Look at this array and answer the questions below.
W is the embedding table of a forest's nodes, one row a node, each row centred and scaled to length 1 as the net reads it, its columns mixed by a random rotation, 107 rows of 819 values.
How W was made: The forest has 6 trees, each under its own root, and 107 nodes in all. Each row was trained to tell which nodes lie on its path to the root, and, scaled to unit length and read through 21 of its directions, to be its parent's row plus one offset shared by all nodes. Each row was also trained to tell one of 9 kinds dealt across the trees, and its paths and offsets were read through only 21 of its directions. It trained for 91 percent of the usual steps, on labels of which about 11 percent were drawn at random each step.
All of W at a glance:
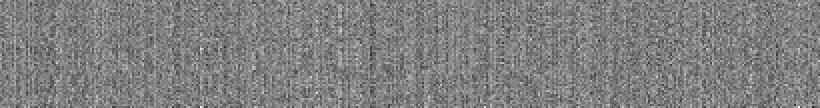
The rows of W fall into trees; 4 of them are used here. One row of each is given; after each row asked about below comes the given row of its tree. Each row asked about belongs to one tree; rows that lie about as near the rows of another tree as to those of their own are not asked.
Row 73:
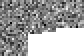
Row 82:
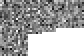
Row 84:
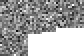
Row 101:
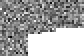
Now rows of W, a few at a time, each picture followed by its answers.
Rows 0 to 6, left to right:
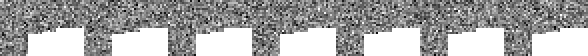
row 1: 73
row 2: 84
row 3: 73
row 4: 82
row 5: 82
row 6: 84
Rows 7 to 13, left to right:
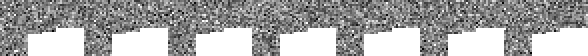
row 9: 82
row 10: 101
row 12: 84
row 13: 101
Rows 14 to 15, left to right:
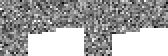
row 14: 73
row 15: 101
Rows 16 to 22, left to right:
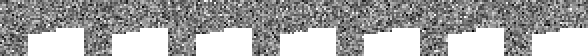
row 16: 73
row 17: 82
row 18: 84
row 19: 82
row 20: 73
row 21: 82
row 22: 82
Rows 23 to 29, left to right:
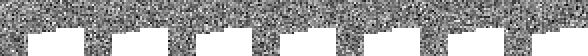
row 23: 101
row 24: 101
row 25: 101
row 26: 82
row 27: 73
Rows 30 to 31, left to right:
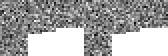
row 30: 82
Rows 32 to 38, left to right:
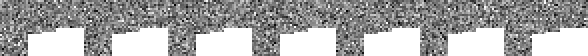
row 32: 101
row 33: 82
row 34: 73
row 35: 73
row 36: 84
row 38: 101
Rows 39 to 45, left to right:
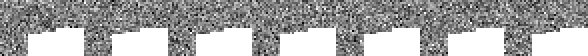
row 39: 101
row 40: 84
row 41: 84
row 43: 84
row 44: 84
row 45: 82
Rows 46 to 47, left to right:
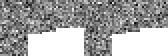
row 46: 82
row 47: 82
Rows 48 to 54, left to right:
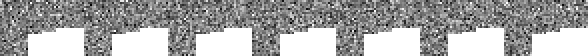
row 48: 84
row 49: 73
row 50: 82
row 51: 84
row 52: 82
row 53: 82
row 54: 82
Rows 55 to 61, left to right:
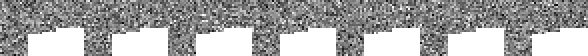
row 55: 82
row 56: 101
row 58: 82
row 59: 82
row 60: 73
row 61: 101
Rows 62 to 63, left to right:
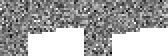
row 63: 84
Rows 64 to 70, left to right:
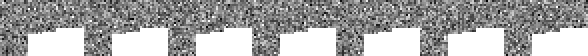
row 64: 82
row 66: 82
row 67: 101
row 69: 101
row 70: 101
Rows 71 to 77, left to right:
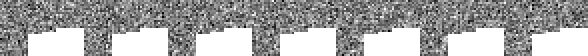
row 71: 84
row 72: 101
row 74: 84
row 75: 82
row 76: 84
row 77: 84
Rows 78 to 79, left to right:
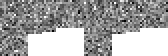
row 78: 82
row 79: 84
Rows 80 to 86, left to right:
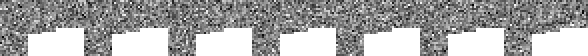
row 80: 73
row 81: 84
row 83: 82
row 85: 84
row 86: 73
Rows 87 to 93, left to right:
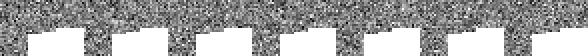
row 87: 73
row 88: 82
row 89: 101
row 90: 73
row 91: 82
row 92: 82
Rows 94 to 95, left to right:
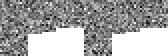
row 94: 82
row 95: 84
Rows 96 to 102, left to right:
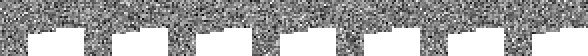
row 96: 101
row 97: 101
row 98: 84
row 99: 84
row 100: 101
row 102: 101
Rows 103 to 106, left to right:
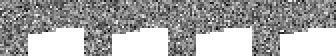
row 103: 73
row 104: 73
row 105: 84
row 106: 73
